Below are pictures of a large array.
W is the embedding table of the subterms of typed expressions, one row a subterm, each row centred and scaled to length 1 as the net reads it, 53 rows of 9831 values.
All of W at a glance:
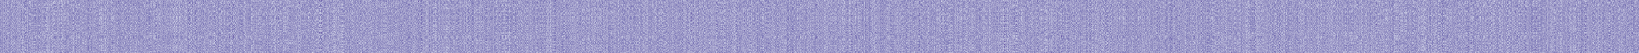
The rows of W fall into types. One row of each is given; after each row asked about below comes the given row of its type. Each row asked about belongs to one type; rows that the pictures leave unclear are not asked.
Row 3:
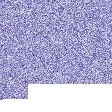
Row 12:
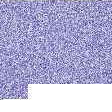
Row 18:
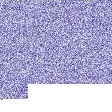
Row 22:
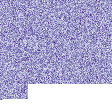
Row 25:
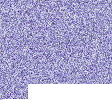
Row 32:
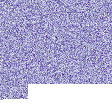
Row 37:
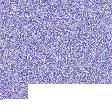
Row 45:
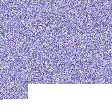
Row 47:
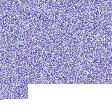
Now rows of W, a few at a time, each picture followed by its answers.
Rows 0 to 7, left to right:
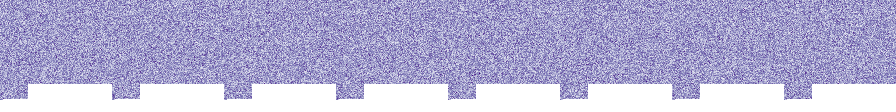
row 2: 18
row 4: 37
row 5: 37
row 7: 12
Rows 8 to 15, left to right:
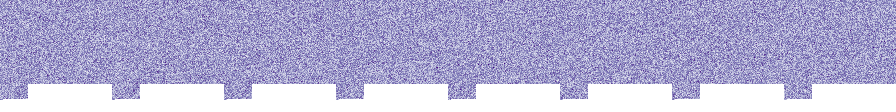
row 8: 47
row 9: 22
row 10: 3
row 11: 3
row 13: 45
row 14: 45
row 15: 25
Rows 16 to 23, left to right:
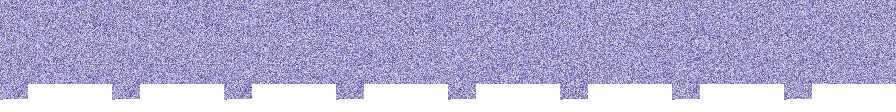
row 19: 3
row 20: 45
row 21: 12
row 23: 45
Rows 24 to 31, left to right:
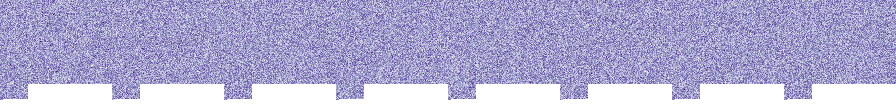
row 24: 12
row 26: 12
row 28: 22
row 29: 47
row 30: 45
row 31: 12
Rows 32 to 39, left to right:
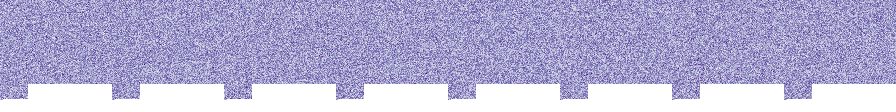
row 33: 3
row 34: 25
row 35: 3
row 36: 37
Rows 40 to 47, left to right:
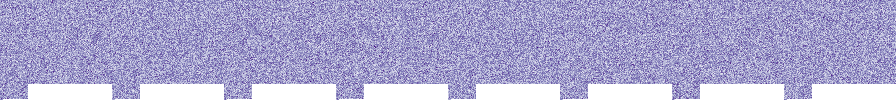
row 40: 12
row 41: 25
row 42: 22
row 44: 25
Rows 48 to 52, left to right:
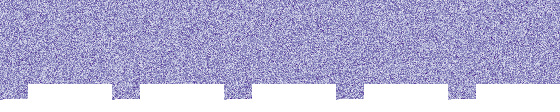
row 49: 22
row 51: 3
